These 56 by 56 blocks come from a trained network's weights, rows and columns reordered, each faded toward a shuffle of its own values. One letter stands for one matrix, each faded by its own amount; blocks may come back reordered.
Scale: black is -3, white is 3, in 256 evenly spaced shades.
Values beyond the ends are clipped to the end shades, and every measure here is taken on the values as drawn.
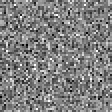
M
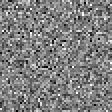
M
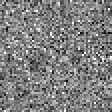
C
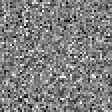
C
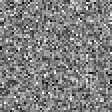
M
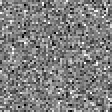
C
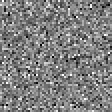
M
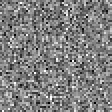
M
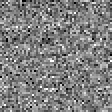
M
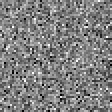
C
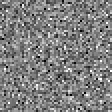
C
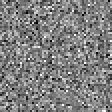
C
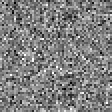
M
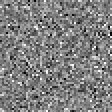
C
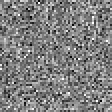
M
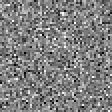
C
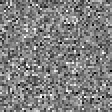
M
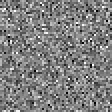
C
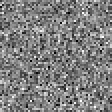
M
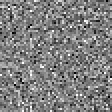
C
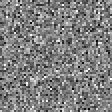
M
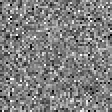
C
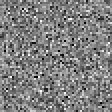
C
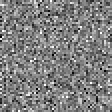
C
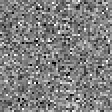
C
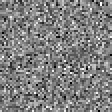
M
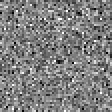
C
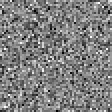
M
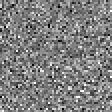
M
